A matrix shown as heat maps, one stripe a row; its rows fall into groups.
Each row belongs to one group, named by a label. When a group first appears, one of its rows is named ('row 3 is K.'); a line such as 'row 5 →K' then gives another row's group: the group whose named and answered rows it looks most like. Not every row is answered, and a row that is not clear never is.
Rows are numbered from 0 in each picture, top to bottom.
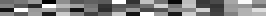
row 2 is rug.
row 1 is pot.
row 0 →rug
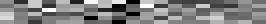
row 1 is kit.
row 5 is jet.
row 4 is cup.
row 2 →pot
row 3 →kit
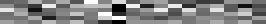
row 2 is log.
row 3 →jet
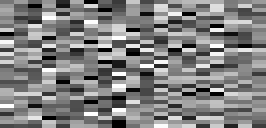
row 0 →cup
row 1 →log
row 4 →pot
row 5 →log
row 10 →cup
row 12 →rug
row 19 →cup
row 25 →cup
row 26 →log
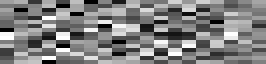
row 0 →cup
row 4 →pot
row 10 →log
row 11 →log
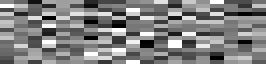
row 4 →rug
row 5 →cup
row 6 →pot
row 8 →rug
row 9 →cup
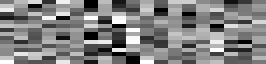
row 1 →cup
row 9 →cup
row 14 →kit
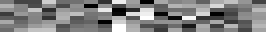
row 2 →kit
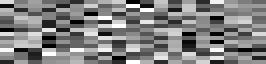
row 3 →cup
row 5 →rug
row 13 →pot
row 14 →jet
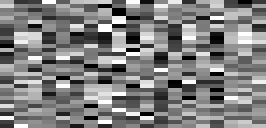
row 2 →jet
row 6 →jet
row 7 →jet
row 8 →rug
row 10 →rug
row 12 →rug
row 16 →cup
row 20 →rug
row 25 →jet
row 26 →cup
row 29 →cup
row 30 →jet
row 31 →rug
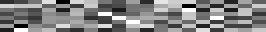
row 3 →jet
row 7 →rug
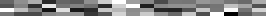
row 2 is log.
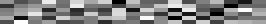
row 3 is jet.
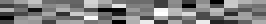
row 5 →kit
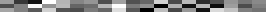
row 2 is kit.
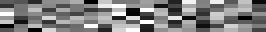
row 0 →jet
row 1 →jet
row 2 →rug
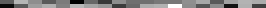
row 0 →rug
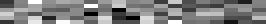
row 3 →cup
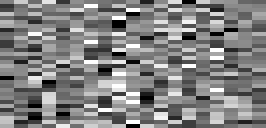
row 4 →pot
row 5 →log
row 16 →log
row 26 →log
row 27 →jet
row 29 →log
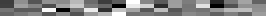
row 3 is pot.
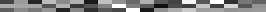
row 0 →jet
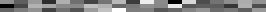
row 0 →rug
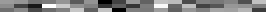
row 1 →pot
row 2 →jet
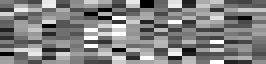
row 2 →rug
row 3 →cup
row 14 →rug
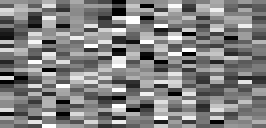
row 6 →log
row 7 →jet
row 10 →kit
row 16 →jet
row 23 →rug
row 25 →log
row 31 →pot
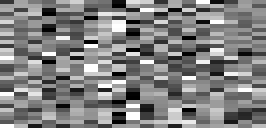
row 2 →rug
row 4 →cup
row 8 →kit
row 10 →cup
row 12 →kit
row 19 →log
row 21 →jet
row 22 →rug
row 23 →kit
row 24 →kit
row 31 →log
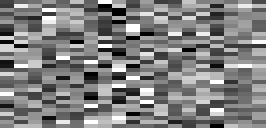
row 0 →jet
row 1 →rug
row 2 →pot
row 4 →pot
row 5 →pot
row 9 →kit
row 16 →rug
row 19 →cup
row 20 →jet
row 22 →kit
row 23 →cup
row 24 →cup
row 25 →kit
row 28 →kit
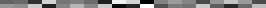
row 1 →kit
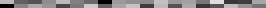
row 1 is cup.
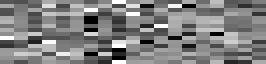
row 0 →jet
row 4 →cup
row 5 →cup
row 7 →cup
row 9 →log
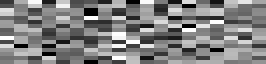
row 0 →rug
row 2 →cup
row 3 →cup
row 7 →rug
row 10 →cup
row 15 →cup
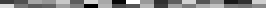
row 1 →cup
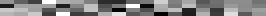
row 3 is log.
